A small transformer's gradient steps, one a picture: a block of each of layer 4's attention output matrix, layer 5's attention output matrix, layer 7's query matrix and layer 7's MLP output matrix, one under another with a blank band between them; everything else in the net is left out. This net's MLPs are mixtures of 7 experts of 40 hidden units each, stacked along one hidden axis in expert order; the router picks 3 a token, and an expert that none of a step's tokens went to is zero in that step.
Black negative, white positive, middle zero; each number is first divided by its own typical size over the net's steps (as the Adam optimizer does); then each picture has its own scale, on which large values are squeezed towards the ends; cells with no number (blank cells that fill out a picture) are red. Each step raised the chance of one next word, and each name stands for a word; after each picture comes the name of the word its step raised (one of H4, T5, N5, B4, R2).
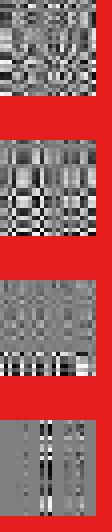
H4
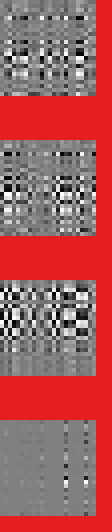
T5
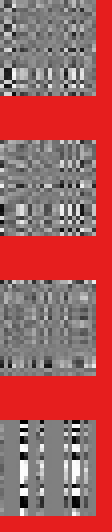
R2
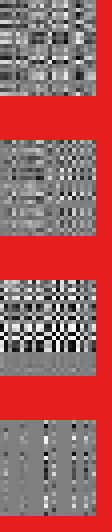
H4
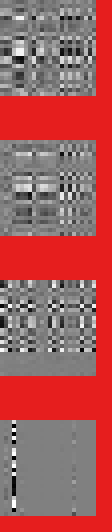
T5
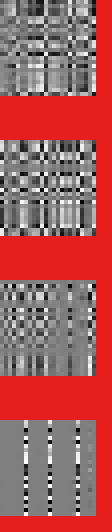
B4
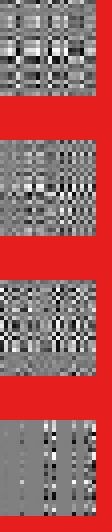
T5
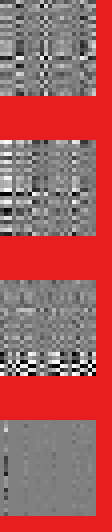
T5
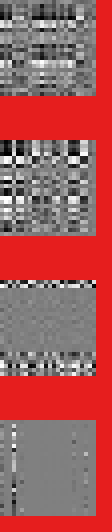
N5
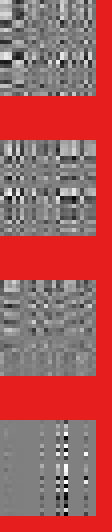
N5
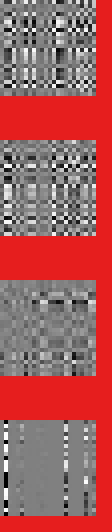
R2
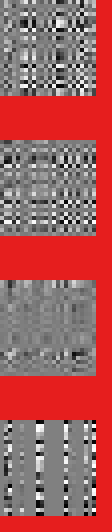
R2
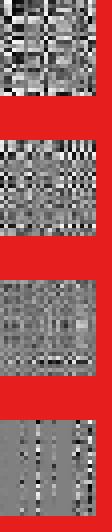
B4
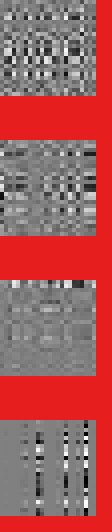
T5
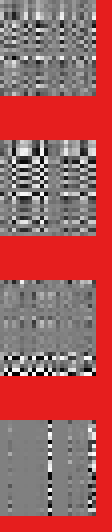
N5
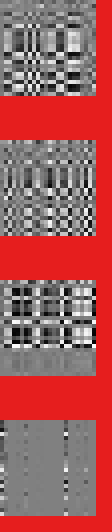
H4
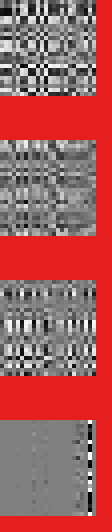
B4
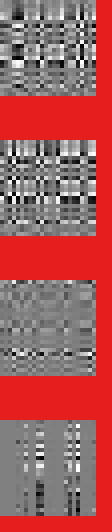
N5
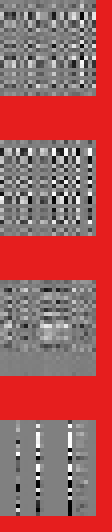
N5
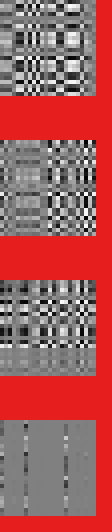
H4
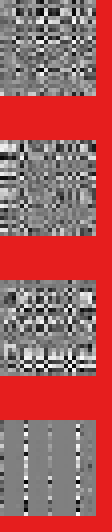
B4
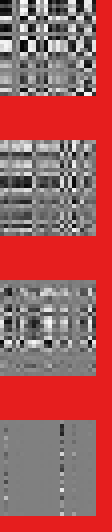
B4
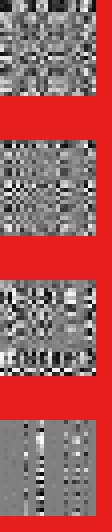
B4
